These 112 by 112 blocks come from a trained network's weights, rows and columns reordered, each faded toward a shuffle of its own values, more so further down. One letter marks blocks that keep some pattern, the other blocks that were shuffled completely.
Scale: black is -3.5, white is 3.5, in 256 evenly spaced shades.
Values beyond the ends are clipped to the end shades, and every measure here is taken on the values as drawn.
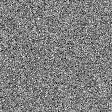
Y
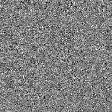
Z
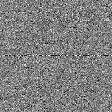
Z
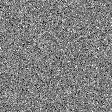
Y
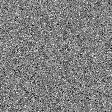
Y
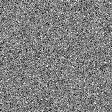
Y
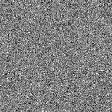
Z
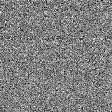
Z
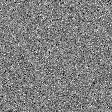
Y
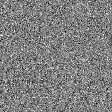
Z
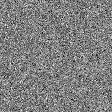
Y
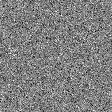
Y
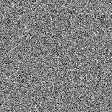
Z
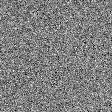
Y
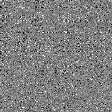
Z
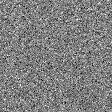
Y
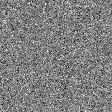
Y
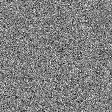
Y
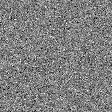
Y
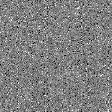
Z
